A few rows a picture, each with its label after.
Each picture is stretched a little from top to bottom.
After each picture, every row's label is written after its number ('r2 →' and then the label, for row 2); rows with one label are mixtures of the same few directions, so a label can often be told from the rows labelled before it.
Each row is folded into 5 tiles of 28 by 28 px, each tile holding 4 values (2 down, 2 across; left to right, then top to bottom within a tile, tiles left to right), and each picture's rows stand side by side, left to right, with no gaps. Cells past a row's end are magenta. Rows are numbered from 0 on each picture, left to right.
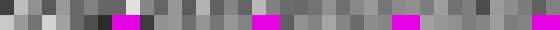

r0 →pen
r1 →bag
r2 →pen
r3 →bag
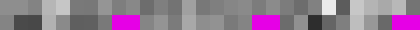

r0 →bag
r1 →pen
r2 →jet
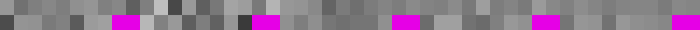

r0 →pen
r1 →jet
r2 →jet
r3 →bag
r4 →bag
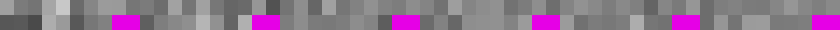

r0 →bag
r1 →jet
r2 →jet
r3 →jet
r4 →pen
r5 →pen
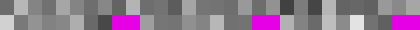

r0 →pen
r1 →pen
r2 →pen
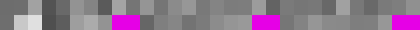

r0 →bag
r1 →pen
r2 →jet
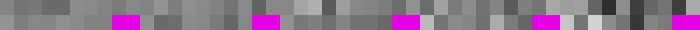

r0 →bag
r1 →bag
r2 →pen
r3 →pen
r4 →jet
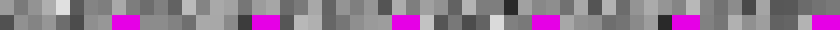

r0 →bag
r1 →jet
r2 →bag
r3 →pen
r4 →jet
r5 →jet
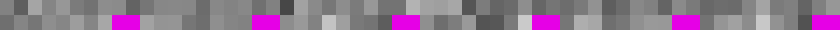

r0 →jet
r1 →bag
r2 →pen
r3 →jet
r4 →bag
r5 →jet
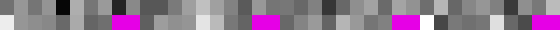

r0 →bag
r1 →jet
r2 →bag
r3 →pen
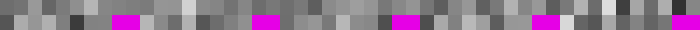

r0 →pen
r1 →bag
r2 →jet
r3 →pen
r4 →bag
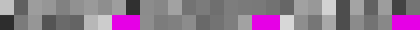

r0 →pen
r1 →jet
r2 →bag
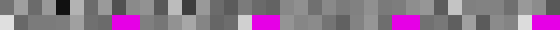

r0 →bag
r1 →jet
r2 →jet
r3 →jet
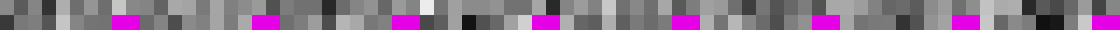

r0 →bag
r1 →jet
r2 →bag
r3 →pen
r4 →bag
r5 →jet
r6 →jet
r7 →jet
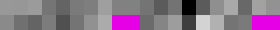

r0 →jet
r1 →bag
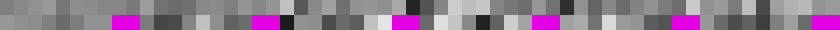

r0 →bag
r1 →bag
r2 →pen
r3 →bag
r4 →pen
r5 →jet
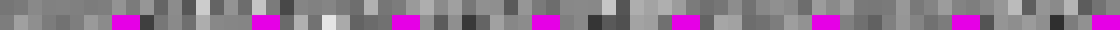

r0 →bag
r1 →bag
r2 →pen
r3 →pen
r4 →jet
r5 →bag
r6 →bag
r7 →pen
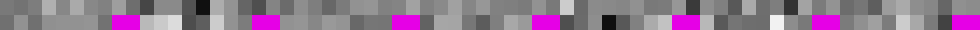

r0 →jet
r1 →bag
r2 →pen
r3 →bag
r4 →pen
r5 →pen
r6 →jet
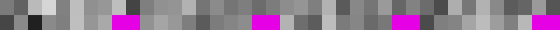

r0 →jet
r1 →bag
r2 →bag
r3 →jet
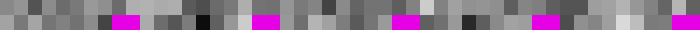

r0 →jet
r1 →jet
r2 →jet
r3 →pen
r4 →jet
